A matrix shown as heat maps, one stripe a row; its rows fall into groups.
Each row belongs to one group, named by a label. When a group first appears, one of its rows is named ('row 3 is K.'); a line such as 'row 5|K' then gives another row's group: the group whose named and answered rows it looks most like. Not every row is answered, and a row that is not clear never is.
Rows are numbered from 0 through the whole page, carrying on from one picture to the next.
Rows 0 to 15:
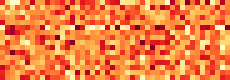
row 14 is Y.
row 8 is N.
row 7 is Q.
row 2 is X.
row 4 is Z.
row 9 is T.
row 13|T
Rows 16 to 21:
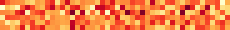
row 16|T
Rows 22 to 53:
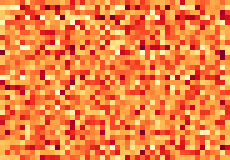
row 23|Q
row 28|Q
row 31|N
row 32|Z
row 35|T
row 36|Y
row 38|Z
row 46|Z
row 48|N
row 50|Q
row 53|Q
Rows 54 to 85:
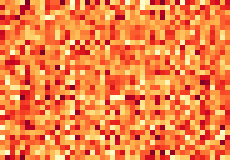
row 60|T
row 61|T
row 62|Y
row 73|Q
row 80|T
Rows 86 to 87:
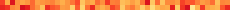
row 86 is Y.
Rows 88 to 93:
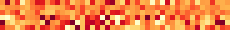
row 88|X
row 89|N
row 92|Z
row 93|Y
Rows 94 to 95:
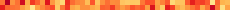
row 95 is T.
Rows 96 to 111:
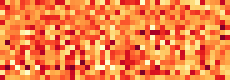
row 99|Q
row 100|Z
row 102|N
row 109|Q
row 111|Z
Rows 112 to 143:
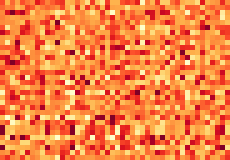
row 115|T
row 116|Q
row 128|Y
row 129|N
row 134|T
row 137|Z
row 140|N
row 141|Z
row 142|Y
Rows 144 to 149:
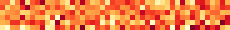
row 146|N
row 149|N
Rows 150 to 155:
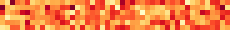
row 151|Z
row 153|X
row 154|Y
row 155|N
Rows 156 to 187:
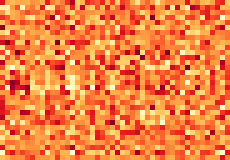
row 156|Z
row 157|N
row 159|T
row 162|X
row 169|X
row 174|Y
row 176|Z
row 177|T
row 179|Z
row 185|Z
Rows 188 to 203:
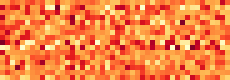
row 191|Z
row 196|T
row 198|Z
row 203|N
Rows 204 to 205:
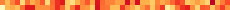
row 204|X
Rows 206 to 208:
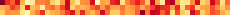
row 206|T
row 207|Y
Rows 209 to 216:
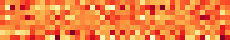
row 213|T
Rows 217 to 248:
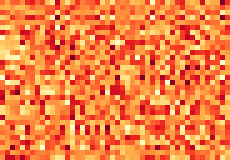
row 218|X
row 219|T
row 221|T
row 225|Q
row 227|N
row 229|T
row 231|Q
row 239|N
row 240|Z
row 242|Y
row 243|Y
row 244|X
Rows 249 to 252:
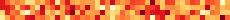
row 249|T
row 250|Q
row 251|N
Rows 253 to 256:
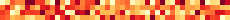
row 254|Q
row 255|Y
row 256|T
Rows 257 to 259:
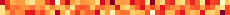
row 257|T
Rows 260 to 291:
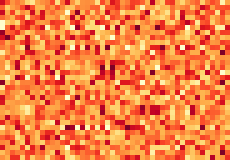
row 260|T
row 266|T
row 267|Q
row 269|Y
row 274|T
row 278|Y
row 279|Y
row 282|N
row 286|Q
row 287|Q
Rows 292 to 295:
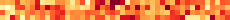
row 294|X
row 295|X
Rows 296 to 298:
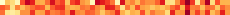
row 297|X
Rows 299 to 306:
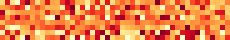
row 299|Q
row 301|Z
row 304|X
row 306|Y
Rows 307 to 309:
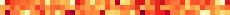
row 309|N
